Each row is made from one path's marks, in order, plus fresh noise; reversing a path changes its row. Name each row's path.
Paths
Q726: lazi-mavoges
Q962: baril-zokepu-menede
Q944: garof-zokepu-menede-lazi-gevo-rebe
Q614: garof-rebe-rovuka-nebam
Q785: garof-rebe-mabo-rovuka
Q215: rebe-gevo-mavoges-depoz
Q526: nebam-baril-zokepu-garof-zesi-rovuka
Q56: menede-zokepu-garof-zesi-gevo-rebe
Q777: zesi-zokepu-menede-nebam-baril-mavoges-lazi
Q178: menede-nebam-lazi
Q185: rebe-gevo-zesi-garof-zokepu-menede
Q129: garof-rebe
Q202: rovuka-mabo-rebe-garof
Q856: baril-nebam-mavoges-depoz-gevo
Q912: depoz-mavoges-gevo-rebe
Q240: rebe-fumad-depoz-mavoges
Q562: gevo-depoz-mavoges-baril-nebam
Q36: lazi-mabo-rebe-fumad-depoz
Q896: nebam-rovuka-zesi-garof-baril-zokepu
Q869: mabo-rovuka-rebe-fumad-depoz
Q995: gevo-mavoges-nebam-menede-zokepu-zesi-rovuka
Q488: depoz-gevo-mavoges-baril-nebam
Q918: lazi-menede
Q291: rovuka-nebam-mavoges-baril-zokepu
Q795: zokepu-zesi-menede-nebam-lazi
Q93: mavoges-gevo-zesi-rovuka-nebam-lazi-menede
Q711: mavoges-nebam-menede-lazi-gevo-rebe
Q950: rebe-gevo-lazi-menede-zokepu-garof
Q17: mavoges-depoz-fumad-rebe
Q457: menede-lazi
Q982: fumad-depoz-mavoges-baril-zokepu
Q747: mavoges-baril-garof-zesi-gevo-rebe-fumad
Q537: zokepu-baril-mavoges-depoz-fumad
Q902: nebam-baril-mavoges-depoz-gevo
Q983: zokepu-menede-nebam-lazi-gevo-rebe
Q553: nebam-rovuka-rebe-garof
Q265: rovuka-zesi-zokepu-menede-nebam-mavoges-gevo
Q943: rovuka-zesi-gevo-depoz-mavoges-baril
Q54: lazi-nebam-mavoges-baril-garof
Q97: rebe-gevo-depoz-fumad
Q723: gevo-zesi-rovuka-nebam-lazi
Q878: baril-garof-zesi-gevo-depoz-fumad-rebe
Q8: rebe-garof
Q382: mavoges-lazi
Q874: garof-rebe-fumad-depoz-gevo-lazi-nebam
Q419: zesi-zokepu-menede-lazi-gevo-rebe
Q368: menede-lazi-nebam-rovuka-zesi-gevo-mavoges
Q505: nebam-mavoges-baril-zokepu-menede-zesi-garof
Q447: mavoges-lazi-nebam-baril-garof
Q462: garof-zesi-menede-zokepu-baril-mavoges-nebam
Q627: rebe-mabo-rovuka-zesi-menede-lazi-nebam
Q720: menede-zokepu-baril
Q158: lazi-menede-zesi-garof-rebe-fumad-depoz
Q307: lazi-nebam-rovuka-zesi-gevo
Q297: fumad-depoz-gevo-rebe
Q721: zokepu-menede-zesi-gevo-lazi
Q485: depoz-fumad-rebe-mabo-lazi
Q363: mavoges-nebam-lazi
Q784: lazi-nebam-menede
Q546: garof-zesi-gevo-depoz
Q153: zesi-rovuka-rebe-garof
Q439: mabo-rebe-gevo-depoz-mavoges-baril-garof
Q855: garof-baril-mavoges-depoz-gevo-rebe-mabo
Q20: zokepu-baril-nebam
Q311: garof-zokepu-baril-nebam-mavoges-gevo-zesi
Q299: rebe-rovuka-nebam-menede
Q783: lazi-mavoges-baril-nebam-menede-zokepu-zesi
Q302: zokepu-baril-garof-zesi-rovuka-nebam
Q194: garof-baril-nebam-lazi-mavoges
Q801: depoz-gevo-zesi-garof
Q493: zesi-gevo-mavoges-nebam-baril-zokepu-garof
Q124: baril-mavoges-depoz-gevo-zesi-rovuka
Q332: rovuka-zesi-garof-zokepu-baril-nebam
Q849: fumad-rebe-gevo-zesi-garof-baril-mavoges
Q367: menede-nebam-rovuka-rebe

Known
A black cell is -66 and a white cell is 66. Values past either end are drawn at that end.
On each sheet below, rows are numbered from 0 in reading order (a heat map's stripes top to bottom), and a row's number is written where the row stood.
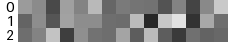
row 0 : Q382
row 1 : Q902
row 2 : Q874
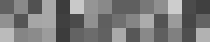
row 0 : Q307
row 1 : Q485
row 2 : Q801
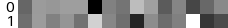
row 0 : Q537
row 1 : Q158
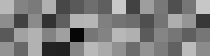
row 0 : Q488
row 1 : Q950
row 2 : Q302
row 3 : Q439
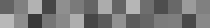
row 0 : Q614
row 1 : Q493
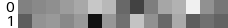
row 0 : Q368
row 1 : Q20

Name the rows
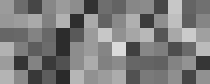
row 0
Q153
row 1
Q721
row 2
Q202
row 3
Q562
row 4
Q97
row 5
Q723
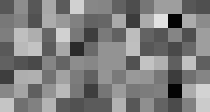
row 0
Q54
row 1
Q505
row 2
Q462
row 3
Q311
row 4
Q553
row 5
Q194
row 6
Q747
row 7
Q912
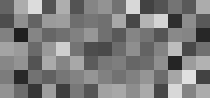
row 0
Q944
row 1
Q526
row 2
Q240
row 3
Q777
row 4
Q447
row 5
Q299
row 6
Q943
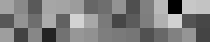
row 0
Q711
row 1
Q784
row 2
Q185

